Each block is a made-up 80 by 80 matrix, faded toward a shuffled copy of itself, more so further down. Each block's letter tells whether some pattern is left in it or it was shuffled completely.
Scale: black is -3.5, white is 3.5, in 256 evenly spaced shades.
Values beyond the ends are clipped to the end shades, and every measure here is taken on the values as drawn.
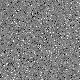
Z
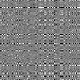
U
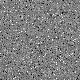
Z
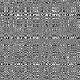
U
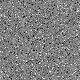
Z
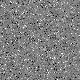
Z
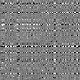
U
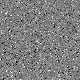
Z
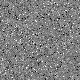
Z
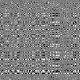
U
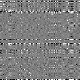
U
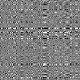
U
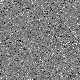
Z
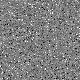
Z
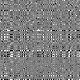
U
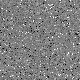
Z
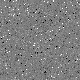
Z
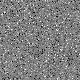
Z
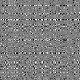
U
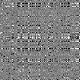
U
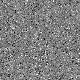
Z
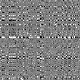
U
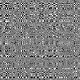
U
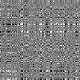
U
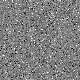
Z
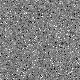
Z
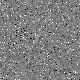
Z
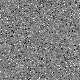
Z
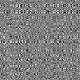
U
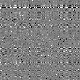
U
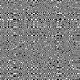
U
